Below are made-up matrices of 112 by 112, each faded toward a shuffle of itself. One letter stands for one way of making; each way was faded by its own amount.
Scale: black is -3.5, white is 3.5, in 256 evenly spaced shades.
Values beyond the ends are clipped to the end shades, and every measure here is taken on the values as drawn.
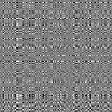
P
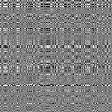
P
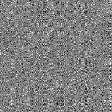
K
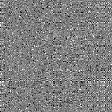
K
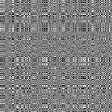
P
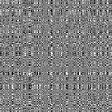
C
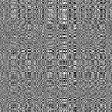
C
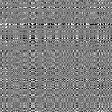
P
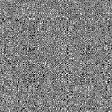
K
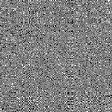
K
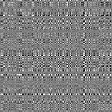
P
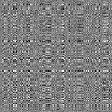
C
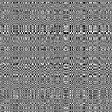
P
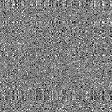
K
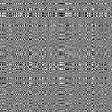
P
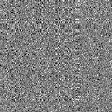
K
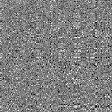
K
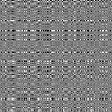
P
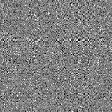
K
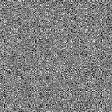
K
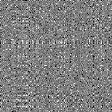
K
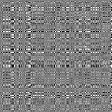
P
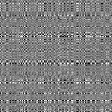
P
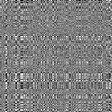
C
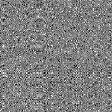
K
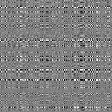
P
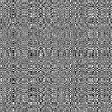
C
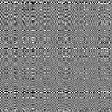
P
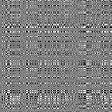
P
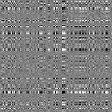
P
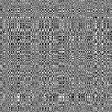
C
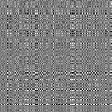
P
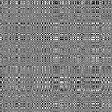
P
